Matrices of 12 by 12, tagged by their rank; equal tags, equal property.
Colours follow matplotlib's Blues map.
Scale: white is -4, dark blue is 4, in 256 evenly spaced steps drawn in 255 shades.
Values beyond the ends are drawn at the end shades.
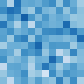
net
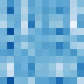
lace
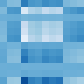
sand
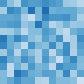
net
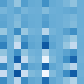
sand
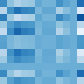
sand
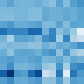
lace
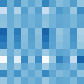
sand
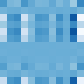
sand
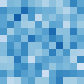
net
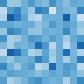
lace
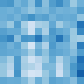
lace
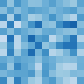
lace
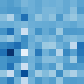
lace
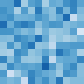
net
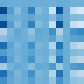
sand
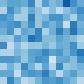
net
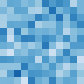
net
